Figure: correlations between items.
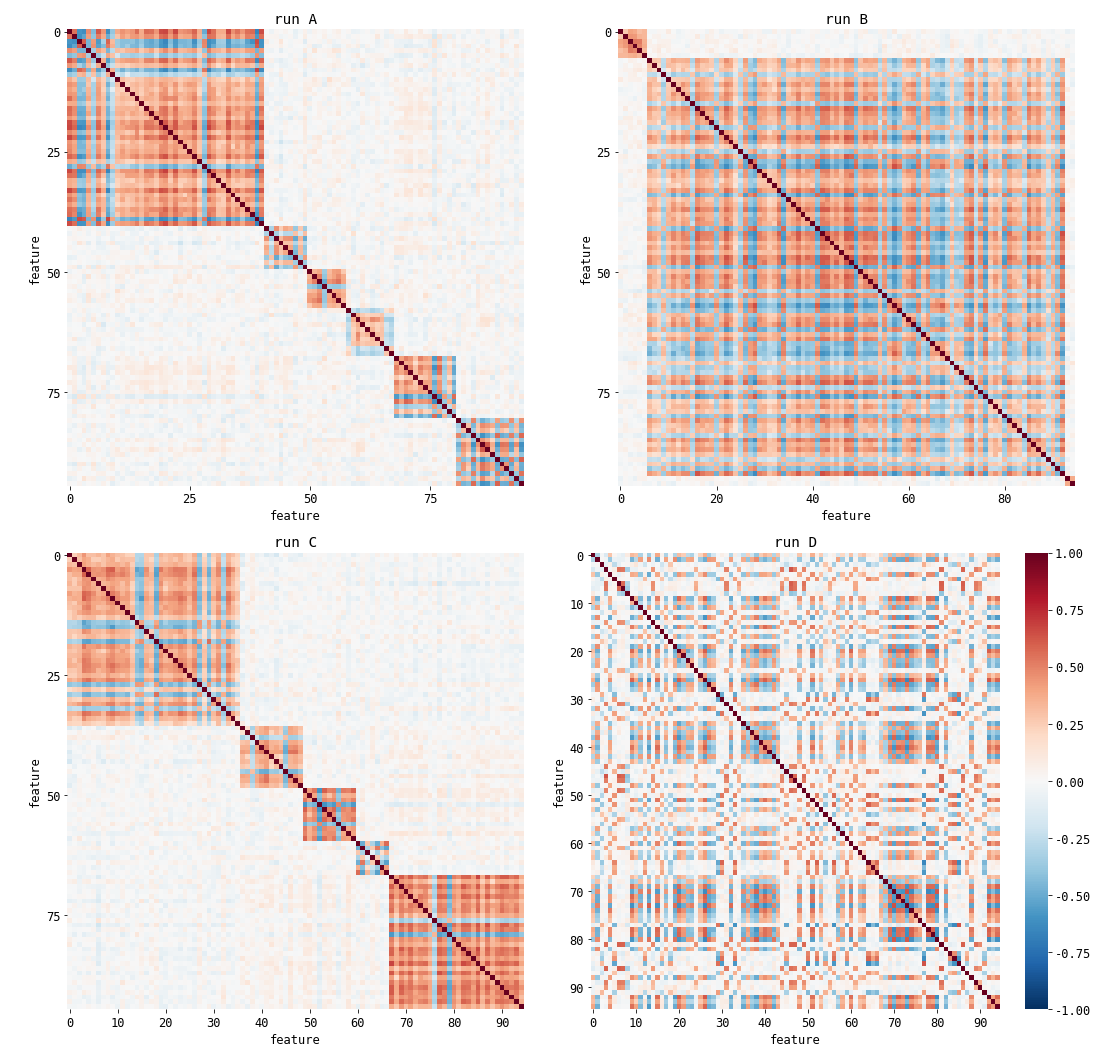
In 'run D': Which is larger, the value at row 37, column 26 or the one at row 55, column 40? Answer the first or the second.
the second
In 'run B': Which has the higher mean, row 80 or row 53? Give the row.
53
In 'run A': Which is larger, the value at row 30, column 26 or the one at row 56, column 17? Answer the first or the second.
the first
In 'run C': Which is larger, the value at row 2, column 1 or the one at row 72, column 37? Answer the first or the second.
the first
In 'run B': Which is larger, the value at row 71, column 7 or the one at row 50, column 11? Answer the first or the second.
the second
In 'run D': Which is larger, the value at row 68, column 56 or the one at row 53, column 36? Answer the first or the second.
the second
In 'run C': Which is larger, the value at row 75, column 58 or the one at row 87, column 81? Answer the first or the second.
the second
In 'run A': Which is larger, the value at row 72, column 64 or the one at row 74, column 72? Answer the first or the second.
the second
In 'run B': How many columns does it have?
95
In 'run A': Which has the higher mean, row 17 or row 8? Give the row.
17
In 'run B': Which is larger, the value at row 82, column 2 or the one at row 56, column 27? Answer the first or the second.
the second
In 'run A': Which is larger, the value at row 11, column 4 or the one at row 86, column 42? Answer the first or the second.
the first
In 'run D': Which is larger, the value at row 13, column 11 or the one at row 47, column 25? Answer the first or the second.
the first
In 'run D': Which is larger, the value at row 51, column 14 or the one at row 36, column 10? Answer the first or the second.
the second
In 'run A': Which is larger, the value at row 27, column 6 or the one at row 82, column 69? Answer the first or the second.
the first
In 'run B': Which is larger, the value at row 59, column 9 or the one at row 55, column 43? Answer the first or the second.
the second
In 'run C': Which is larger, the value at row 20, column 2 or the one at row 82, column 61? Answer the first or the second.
the first
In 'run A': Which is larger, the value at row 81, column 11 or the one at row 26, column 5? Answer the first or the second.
the first
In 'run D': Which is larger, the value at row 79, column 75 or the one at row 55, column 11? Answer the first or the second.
the first
